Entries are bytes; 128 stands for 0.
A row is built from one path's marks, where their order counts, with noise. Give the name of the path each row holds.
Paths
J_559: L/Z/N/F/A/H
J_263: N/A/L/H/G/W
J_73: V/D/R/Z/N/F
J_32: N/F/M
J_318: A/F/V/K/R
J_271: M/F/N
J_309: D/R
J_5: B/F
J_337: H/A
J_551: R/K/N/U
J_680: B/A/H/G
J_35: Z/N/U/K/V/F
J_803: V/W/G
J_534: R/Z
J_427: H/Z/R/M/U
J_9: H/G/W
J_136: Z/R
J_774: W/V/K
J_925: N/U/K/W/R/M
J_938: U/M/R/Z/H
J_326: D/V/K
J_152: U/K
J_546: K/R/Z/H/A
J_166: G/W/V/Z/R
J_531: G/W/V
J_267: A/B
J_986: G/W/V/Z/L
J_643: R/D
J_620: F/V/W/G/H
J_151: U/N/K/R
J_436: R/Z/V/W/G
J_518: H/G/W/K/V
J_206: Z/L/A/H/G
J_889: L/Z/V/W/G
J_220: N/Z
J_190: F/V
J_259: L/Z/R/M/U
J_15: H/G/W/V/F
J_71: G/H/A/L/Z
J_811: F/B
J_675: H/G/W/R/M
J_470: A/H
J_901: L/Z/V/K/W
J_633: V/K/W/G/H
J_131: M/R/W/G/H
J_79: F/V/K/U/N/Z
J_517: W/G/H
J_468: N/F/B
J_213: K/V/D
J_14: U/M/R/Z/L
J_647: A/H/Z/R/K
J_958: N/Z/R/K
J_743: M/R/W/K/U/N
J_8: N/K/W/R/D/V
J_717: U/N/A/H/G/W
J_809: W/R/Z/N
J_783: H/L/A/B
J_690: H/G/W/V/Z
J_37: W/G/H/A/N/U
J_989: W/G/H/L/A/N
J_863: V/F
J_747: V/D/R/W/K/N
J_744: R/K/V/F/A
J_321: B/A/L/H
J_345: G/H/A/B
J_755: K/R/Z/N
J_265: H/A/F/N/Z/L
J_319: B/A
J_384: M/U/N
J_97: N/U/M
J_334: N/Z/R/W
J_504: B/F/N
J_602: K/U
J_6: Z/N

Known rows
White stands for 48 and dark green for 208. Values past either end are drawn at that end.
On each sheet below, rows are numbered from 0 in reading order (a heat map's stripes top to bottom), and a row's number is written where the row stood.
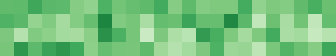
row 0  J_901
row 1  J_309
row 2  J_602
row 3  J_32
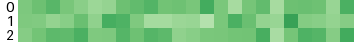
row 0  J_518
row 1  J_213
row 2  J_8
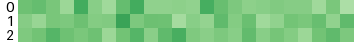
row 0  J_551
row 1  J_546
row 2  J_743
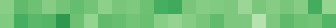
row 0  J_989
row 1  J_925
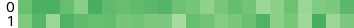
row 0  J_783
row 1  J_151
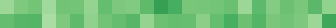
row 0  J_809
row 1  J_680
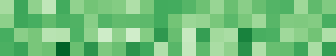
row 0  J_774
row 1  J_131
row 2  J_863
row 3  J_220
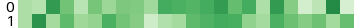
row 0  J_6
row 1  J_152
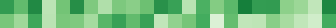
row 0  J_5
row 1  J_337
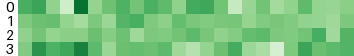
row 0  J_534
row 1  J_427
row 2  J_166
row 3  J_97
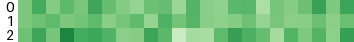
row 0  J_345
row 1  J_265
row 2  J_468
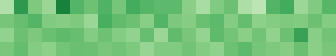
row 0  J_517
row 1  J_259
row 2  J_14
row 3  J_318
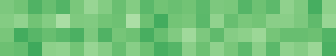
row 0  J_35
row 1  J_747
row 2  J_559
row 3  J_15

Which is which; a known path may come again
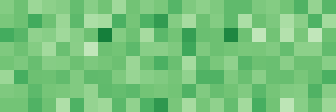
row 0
J_166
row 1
J_384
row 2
J_309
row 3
J_436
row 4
J_73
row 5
J_958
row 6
J_206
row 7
J_271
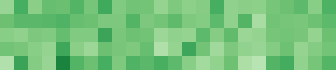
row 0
J_938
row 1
J_263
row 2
J_546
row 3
J_744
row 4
J_517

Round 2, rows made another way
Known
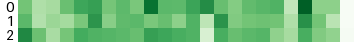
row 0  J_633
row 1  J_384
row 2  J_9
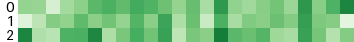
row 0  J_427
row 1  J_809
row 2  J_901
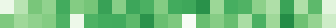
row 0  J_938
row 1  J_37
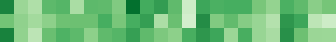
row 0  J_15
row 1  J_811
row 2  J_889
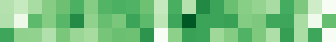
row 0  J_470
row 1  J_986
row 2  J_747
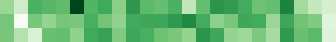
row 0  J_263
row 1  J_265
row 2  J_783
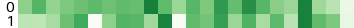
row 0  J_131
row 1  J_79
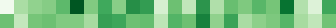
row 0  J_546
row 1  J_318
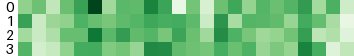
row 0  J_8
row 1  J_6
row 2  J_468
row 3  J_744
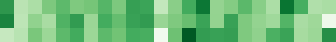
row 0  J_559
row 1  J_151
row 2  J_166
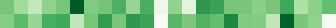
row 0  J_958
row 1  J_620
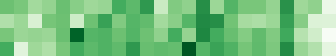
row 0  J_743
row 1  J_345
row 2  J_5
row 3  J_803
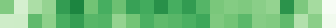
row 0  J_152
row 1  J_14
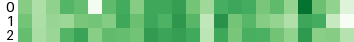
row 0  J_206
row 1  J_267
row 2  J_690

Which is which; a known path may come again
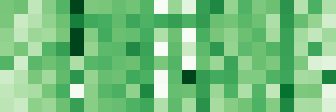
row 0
J_334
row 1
J_337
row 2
J_602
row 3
J_8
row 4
J_989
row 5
J_166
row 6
J_79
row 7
J_755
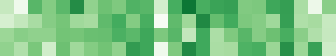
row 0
J_986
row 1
J_647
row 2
J_136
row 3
J_73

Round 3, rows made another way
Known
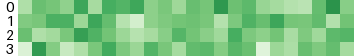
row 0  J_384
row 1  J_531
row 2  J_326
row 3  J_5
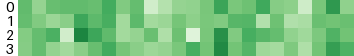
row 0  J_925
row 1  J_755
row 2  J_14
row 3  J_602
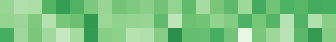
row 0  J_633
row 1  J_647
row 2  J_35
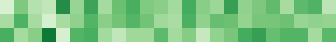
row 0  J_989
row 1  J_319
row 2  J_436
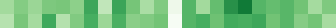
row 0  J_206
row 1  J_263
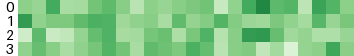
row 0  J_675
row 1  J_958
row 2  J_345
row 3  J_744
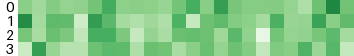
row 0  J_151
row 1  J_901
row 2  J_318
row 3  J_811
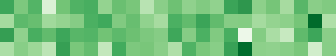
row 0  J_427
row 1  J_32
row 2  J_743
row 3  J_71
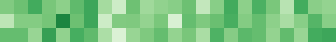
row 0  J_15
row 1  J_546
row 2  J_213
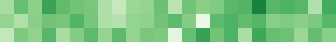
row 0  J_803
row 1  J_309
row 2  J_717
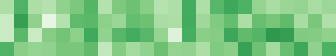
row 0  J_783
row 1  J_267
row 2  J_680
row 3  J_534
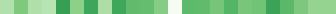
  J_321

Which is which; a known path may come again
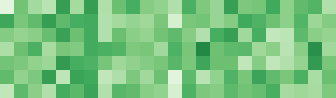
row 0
J_989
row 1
J_334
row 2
J_809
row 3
J_97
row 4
J_152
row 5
J_889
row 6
J_470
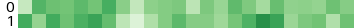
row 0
J_190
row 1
J_166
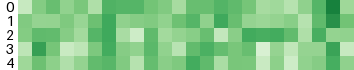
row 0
J_271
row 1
J_151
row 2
J_15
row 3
J_468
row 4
J_744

